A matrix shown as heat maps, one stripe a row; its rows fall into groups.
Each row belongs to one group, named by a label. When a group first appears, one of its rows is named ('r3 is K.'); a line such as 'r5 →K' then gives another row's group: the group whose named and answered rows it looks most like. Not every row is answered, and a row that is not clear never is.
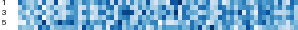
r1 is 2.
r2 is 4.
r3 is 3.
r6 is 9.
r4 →4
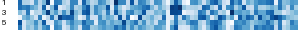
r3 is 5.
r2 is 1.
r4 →4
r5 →2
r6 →2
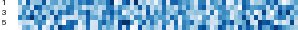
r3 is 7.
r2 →4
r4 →1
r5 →3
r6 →4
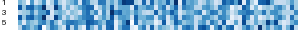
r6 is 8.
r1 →3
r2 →1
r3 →9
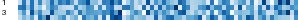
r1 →7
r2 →8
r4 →9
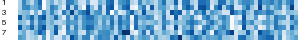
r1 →4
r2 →8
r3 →5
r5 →9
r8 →2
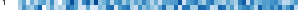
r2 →4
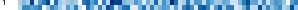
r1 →9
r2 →8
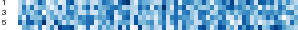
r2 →7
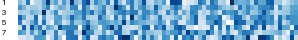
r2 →2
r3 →3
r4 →2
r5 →2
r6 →7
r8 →3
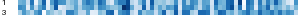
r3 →4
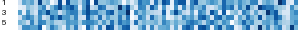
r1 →7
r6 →8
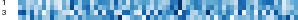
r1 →2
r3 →8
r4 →7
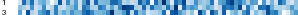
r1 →7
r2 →3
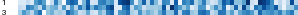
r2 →5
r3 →4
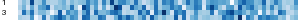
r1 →9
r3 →7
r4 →3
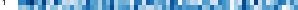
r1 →1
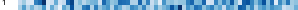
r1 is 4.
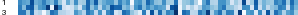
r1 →1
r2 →1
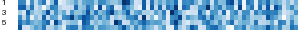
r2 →8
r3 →5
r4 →5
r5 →1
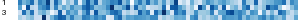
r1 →1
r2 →5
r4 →3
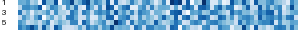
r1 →5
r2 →8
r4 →4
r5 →2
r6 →1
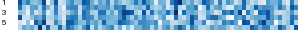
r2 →2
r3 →3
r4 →2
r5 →3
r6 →7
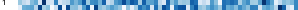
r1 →3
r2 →7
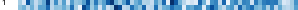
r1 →5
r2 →9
